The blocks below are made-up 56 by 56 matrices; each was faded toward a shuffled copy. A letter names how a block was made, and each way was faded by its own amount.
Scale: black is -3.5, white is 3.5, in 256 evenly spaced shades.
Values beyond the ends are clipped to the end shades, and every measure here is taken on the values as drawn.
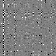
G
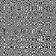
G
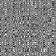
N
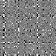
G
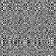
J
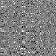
N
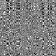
N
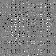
G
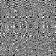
N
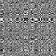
J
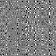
G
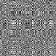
J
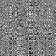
N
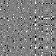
G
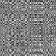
J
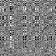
J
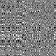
N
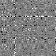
G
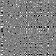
G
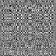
J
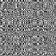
J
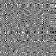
N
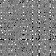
G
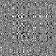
N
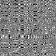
N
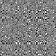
N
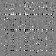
G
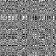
J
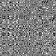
N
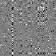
G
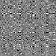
N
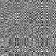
J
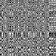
J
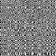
J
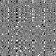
G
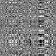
J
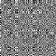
J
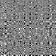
G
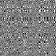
N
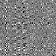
N
